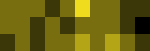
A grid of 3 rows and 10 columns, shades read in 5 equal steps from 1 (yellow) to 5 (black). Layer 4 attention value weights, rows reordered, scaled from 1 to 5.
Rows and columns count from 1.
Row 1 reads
3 3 3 4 3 1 3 3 4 4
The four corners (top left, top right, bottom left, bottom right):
3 4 4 4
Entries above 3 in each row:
3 4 3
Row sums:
31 35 31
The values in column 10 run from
4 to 5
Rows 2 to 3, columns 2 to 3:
3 4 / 3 4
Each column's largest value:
4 3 4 4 4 3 3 3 4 5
